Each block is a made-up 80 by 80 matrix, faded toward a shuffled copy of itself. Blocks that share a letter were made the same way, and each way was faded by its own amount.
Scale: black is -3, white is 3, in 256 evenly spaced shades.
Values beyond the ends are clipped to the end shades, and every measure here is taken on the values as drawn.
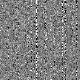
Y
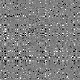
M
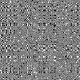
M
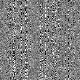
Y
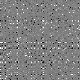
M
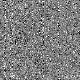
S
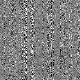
Y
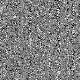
S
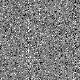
S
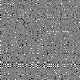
M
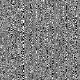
Y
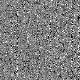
S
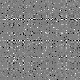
M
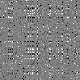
M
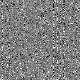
S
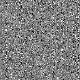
S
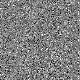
S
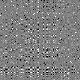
M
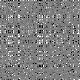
M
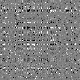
M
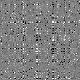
M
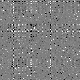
M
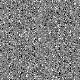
S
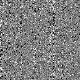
S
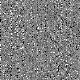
S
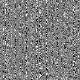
Y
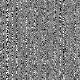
Y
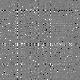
M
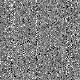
S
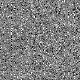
S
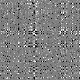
M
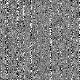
Y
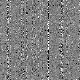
Y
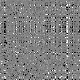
M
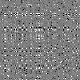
M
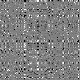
M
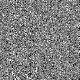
S
